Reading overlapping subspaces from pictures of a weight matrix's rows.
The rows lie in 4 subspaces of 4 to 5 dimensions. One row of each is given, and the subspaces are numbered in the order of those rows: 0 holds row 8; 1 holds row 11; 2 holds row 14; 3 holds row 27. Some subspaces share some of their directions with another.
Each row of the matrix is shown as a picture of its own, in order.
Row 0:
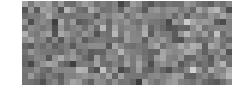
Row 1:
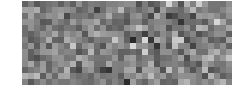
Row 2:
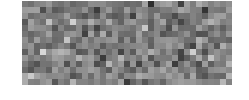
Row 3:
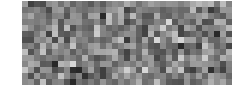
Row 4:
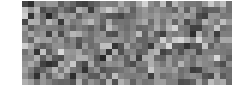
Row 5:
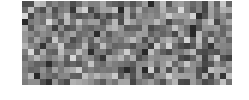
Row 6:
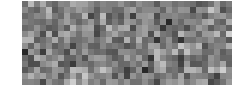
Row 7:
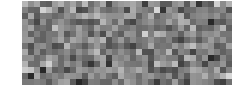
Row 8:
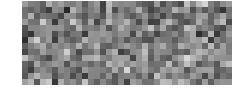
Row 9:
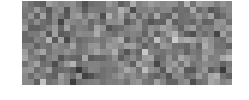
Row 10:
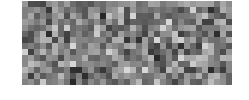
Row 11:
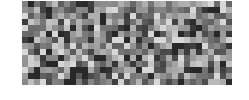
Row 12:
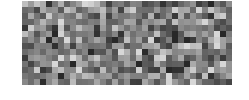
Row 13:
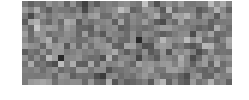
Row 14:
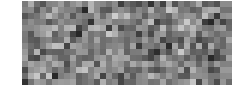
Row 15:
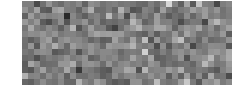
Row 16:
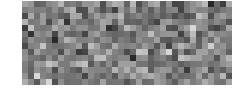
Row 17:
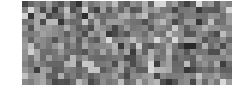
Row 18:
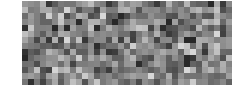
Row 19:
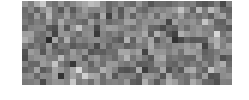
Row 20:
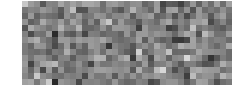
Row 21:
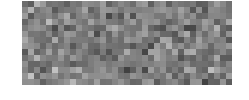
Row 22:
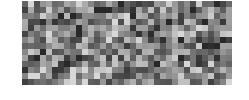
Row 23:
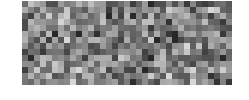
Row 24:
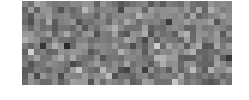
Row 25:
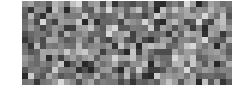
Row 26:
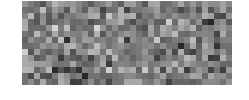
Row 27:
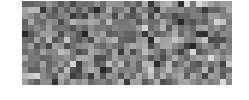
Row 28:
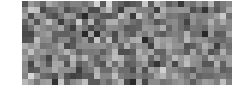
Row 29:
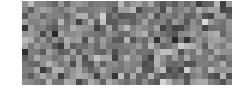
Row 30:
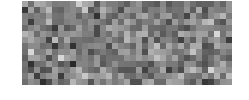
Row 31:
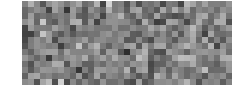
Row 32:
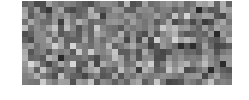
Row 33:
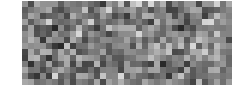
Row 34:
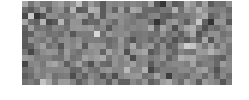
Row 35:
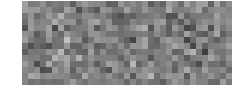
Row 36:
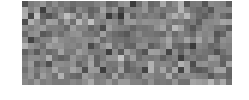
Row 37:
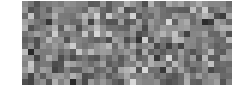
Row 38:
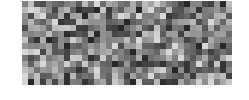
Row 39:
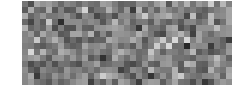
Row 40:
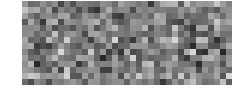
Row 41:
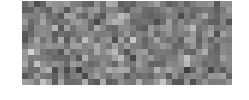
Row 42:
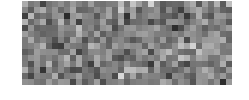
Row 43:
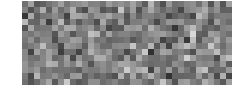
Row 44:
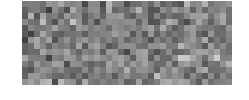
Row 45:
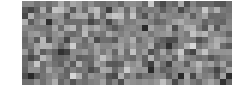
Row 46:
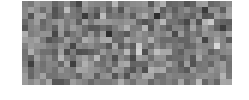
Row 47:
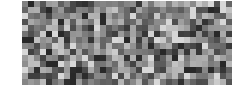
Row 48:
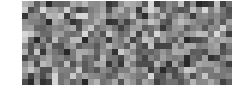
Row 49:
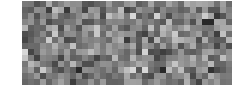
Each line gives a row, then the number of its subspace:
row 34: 0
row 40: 3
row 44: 0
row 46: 0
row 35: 3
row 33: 2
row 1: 3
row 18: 3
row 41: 3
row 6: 1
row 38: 0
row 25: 0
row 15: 3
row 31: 0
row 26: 3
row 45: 3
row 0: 2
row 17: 0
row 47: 1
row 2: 3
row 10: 1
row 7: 3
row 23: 2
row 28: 0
